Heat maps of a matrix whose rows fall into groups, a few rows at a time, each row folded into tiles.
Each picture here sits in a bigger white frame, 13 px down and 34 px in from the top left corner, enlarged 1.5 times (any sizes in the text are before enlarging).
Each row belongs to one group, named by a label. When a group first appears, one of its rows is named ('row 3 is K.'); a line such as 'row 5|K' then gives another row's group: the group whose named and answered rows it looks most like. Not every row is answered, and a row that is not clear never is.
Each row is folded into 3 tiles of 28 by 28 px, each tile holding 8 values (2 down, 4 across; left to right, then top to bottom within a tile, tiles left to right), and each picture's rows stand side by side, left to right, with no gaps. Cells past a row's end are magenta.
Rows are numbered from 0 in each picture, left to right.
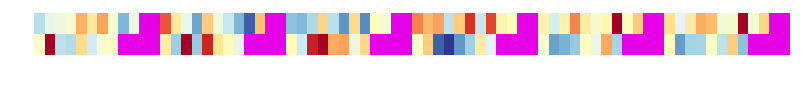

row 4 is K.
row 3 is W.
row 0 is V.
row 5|K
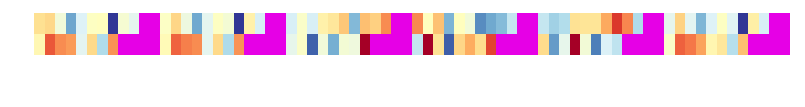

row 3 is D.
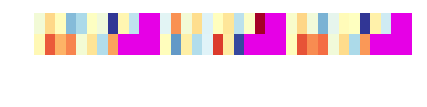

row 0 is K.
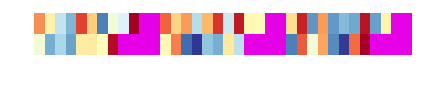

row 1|W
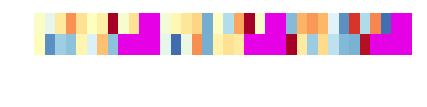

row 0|K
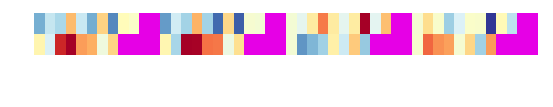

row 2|K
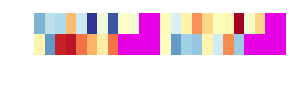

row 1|K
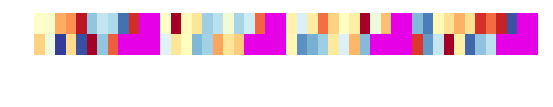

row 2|K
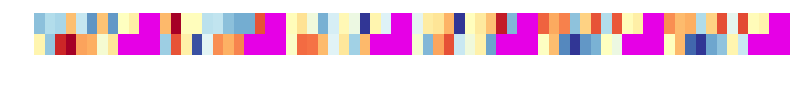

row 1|D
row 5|W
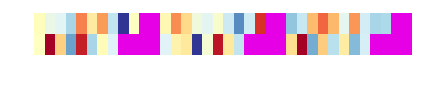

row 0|V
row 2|V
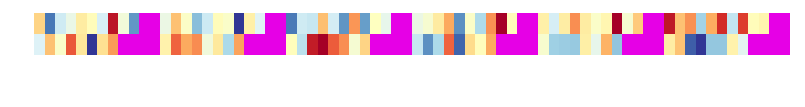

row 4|K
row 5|W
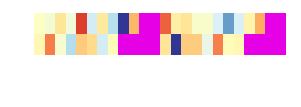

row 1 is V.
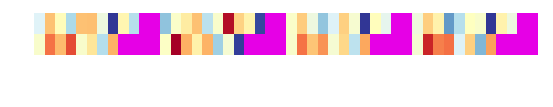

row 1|V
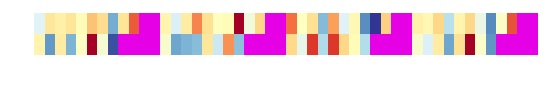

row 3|D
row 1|K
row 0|D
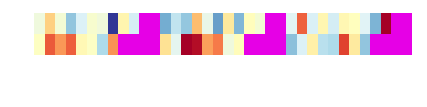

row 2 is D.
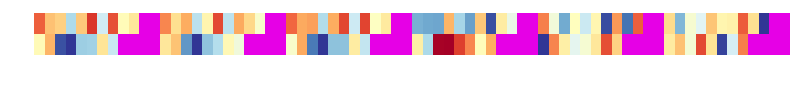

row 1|W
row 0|W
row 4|D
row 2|W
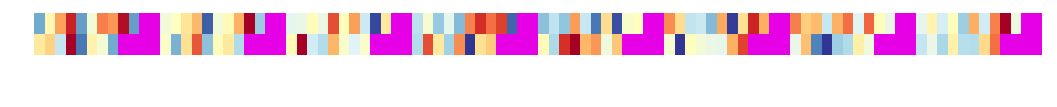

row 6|W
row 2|V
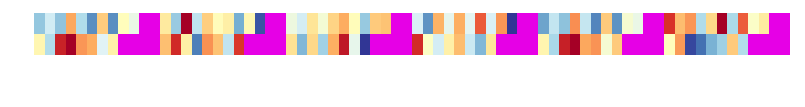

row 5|W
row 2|D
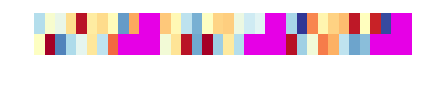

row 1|V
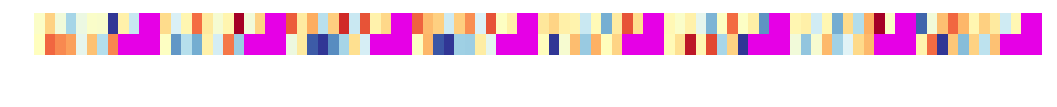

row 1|K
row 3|W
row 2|W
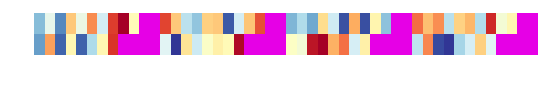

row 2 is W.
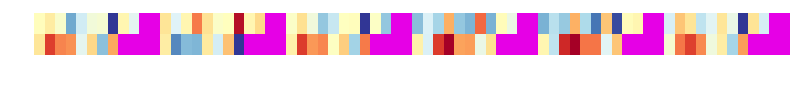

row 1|K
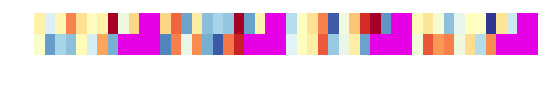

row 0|K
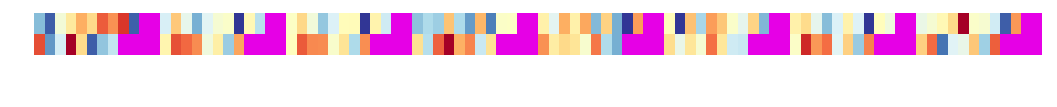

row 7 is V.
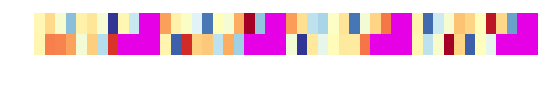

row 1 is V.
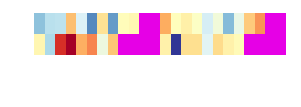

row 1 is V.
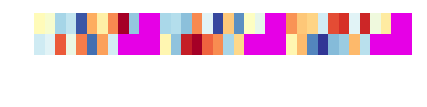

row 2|W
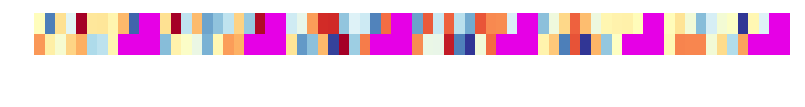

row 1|D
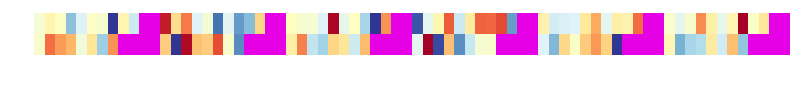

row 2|V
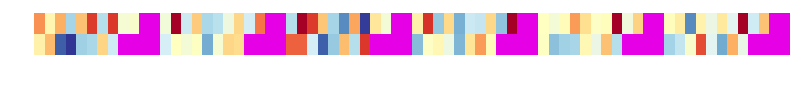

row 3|D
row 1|D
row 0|W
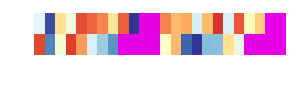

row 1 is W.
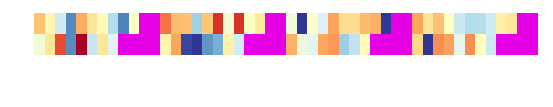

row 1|W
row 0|V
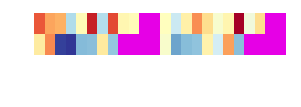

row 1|K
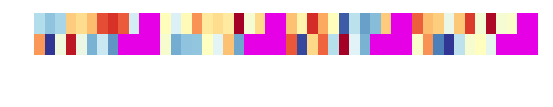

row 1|K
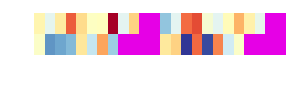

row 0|K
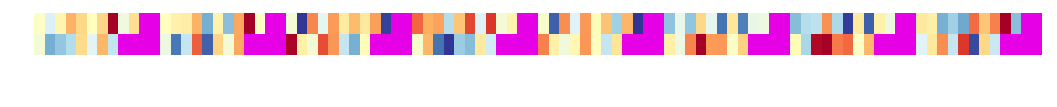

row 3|W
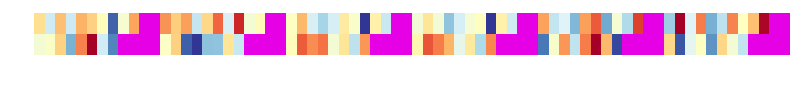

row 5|D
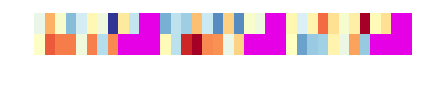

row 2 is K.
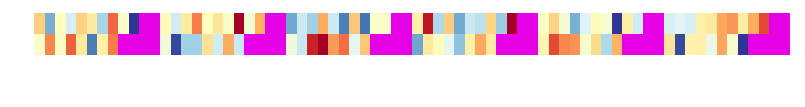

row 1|K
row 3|D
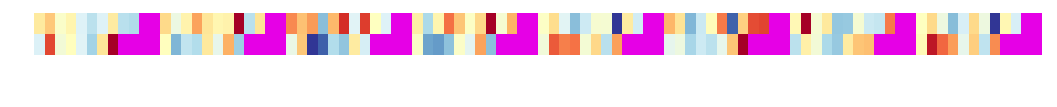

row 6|D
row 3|K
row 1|K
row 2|W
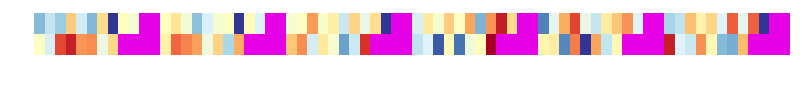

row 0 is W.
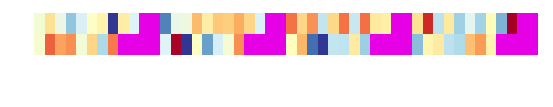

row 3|D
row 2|W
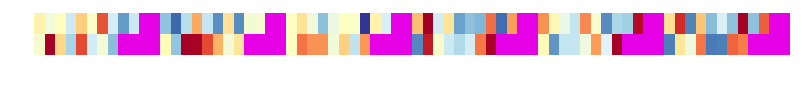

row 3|D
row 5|D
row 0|V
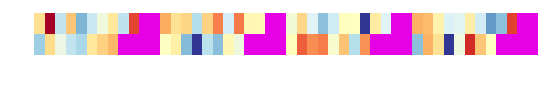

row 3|D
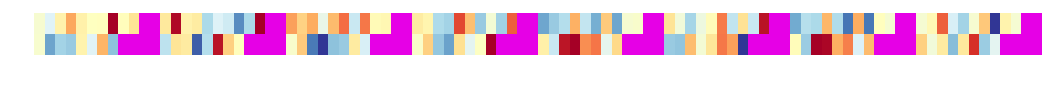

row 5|D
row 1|D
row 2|W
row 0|K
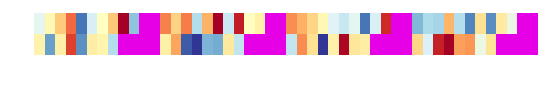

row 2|D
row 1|W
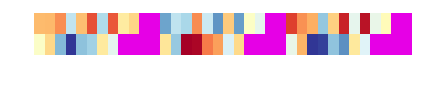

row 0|W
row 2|W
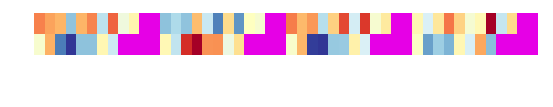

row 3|K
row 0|W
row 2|W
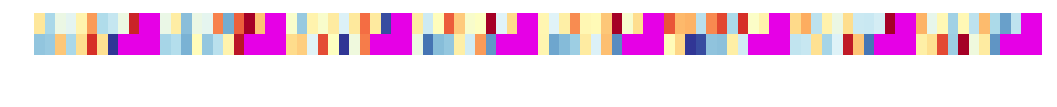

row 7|V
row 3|K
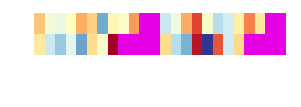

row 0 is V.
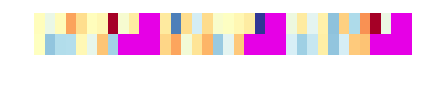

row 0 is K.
